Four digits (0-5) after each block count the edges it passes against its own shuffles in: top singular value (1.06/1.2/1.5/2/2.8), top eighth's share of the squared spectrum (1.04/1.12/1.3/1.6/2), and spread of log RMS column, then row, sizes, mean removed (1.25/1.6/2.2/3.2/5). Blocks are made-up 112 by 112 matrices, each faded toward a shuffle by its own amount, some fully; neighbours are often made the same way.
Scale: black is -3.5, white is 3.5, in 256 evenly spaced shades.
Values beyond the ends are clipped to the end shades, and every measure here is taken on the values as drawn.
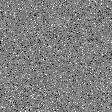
0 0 0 0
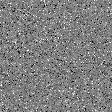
1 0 0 0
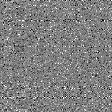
4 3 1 2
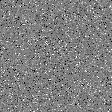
2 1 0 0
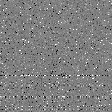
4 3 1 2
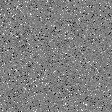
2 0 0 0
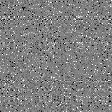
4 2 1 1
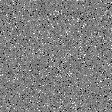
3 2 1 0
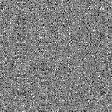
4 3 2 1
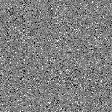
4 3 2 1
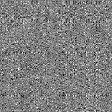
4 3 2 2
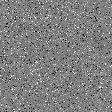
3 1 0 0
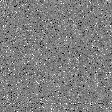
3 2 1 1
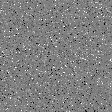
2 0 0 0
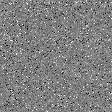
0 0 0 0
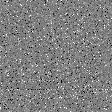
1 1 0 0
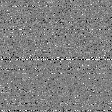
3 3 0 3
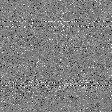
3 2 0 3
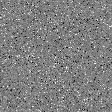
0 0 0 1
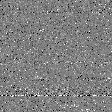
3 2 0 3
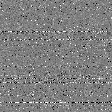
3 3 0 3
